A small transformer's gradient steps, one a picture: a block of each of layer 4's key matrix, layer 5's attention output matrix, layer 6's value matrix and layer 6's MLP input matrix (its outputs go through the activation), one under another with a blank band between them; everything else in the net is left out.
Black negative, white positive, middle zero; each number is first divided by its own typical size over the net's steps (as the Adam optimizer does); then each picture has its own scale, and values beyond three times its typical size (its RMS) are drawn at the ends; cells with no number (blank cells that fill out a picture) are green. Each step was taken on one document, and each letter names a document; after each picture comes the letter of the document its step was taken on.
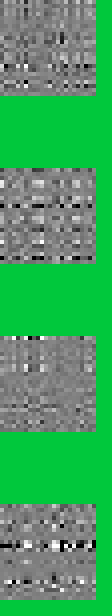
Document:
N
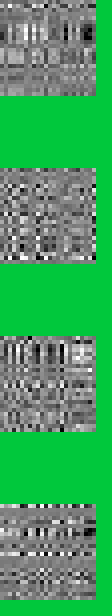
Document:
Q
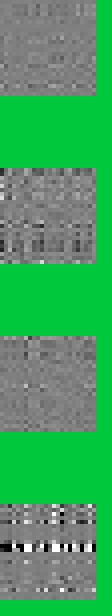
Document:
N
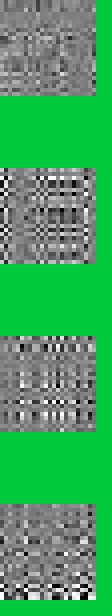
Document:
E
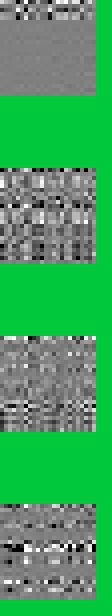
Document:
N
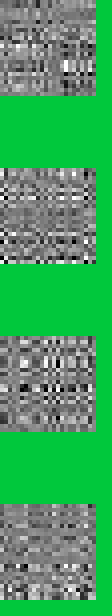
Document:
E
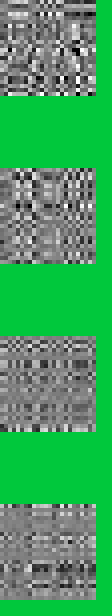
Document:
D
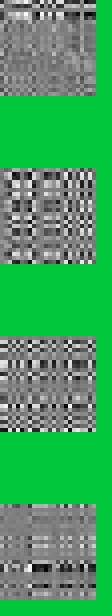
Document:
D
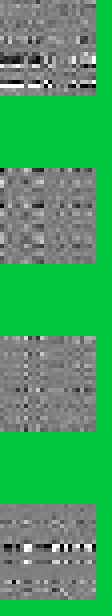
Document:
N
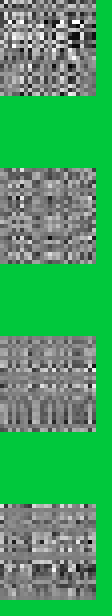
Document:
D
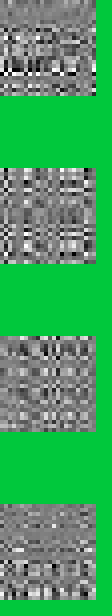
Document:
E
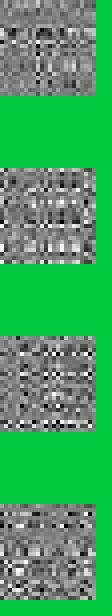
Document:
E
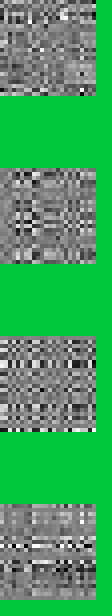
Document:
D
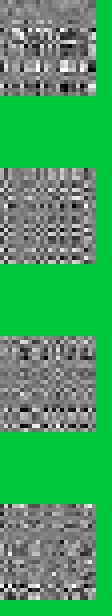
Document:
E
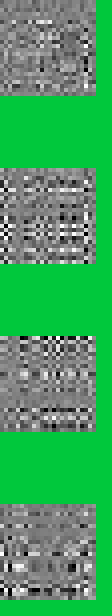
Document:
E
